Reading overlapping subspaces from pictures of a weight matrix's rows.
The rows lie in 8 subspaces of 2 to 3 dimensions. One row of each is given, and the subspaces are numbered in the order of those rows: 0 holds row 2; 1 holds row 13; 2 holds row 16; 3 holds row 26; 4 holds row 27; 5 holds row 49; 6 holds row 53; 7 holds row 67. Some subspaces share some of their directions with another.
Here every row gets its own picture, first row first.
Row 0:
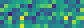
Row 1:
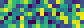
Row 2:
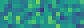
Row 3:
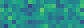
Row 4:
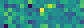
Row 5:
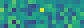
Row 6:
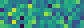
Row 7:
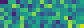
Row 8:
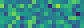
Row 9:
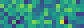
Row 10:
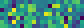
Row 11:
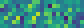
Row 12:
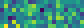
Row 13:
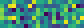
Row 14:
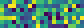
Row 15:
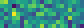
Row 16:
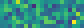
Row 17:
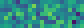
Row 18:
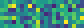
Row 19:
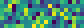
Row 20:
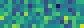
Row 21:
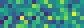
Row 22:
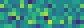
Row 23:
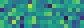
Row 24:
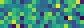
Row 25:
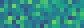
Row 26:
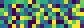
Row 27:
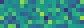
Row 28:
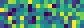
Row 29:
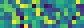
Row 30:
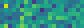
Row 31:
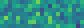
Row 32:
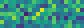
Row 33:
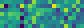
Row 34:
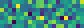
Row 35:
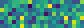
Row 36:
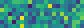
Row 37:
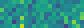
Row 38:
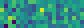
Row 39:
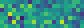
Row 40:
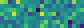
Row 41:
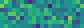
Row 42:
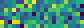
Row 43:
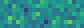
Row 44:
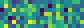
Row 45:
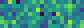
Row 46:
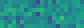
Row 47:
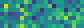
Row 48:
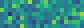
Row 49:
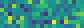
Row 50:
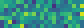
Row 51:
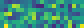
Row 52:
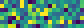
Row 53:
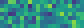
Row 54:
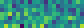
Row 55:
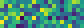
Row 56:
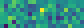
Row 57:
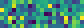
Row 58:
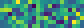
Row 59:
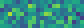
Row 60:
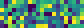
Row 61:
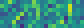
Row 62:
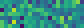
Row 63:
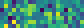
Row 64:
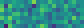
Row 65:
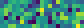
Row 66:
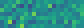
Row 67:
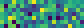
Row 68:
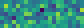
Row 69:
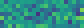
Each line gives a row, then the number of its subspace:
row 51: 6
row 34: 0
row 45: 6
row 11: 0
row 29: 2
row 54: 5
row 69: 3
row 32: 3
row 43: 5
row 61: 6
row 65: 0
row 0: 3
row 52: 4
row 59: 2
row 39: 5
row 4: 1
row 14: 1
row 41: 4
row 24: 4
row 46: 0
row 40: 6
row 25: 5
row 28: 6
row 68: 3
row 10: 1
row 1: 0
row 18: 1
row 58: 2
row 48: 5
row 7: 6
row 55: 7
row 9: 5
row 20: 5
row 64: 3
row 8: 3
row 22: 4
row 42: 4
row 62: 0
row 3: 1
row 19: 5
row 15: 6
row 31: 0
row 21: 7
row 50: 4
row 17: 2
